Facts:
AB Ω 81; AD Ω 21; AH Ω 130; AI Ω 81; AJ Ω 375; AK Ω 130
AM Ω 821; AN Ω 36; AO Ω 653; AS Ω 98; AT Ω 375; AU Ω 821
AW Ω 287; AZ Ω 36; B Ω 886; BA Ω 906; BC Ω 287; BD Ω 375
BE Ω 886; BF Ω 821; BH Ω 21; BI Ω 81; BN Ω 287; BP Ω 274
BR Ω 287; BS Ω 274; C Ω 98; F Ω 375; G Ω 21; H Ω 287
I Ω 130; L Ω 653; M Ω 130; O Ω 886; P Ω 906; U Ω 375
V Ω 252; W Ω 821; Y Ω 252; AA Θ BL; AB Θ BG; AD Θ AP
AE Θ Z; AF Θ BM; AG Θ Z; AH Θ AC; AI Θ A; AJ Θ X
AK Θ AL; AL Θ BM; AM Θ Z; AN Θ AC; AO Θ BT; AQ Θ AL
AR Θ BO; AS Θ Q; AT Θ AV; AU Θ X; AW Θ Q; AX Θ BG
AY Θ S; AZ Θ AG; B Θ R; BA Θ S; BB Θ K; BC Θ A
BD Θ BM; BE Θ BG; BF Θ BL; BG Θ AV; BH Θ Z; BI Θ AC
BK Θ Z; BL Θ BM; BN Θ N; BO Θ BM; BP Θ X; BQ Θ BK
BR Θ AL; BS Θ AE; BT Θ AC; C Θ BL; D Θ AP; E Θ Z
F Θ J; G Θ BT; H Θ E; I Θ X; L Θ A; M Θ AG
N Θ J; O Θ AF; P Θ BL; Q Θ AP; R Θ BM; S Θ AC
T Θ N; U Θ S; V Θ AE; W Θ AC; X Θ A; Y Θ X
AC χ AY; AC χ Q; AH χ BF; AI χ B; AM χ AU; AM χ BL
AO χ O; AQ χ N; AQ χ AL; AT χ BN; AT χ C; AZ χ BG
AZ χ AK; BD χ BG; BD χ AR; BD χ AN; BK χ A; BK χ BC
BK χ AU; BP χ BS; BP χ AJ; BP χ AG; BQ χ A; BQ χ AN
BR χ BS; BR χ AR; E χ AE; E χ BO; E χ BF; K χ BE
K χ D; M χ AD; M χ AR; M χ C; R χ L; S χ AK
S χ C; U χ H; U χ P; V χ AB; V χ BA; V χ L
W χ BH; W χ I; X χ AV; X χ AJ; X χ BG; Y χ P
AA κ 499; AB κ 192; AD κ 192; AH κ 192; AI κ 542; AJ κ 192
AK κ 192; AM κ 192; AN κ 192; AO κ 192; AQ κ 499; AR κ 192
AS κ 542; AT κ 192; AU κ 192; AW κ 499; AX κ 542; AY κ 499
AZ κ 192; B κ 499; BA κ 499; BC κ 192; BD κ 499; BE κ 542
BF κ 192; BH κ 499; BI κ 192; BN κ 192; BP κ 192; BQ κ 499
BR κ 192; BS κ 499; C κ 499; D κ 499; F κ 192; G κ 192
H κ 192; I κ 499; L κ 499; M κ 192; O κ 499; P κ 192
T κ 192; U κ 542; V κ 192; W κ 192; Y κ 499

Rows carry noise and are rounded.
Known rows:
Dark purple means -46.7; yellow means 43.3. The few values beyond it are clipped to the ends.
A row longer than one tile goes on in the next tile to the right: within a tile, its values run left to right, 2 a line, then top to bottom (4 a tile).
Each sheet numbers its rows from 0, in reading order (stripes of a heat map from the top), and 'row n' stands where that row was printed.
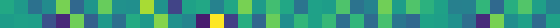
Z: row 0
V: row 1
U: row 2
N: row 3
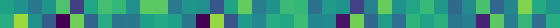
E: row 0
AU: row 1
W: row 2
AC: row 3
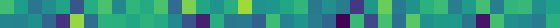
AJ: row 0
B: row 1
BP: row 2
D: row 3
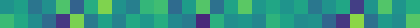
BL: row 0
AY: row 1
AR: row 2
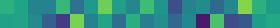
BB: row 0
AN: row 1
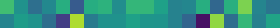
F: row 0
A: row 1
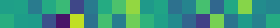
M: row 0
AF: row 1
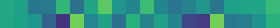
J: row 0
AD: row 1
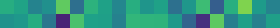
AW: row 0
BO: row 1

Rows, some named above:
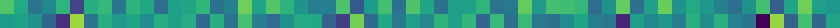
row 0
BC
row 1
U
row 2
H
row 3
U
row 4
AY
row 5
BK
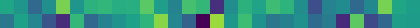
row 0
BH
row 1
AH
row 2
AN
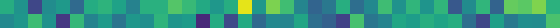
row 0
AS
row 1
Y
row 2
G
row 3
C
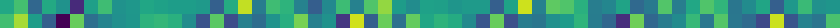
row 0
BF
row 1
P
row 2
R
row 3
P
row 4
BI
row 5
AB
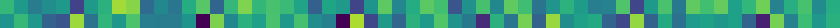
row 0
AT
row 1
BD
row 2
AM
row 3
L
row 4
H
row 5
I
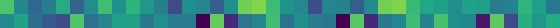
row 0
G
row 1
AZ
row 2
AZ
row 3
AI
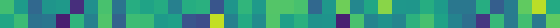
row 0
AO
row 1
AK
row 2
BA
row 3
S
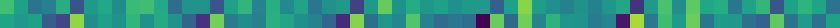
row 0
BN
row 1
T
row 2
AR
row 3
X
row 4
BR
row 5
AX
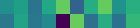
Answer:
BQ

